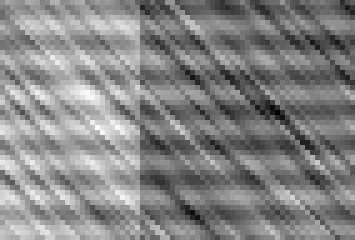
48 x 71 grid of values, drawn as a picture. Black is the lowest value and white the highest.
Mirror symmetry: none. Histogram: bell-shaped. Stripes: horizontal, repeating 7 times. Seam: vertical, 40% of the way across, the left part higher.
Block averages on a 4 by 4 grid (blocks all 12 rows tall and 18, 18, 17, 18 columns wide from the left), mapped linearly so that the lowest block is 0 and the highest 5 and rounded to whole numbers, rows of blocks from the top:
4310 | 5300 | 5311 | 5312
